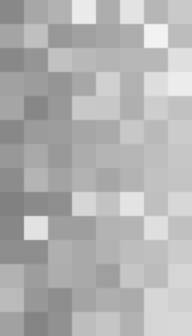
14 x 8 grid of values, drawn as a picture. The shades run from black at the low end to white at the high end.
Ninth with the lowest average: middle left. Slope: up to the right. Average level on the scale: 70%. Stripes: none. Odd rows or columns: none.
